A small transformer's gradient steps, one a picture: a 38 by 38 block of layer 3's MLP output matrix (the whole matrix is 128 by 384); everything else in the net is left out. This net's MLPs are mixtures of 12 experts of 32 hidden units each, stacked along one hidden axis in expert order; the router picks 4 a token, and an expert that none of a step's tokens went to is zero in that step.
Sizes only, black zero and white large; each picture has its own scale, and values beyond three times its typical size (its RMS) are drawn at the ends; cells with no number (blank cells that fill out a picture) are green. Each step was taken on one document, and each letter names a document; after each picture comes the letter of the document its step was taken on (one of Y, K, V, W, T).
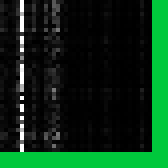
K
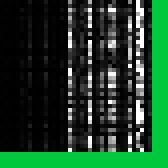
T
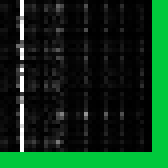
K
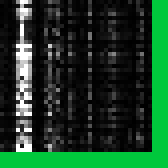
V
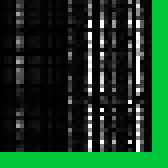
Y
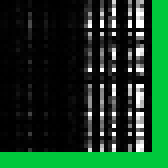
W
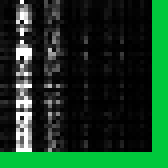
V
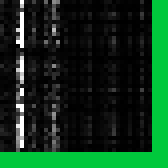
K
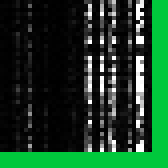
W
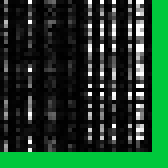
W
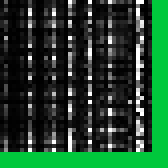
T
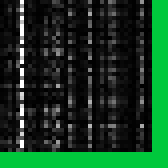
V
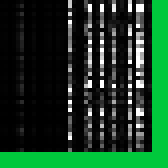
Y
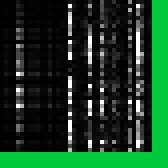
Y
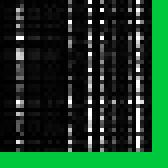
Y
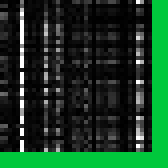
V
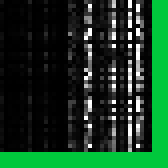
T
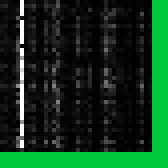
K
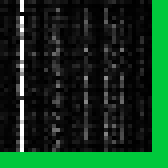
K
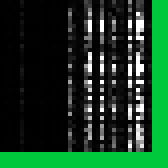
T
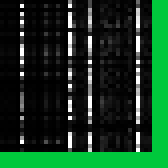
Y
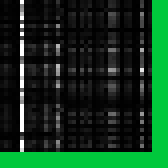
K
